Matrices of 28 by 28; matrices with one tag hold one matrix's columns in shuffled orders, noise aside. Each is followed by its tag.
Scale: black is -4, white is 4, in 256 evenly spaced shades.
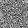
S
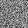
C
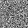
S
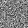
S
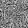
S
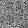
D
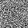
C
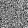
D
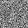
S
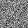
C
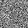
C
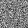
C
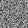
D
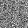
D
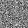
D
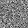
S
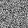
C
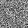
C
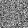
D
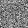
S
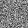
S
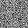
D
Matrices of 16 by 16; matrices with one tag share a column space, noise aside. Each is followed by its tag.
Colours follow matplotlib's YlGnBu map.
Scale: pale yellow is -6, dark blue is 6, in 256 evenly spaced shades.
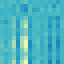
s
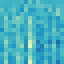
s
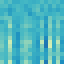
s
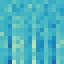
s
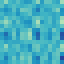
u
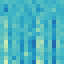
s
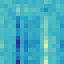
s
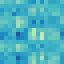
u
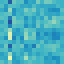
u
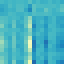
s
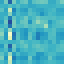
u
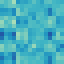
u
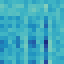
s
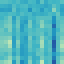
s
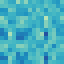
u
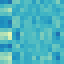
u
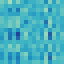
u
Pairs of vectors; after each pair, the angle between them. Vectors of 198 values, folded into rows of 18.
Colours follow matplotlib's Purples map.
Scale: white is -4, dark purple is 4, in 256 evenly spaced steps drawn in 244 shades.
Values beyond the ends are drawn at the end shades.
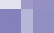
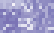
partly aligned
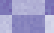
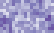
partly opposed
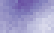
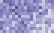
partly aligned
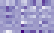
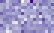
partly aligned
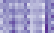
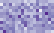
orthogonal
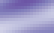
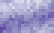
nearly opposite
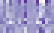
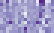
nearly opposite
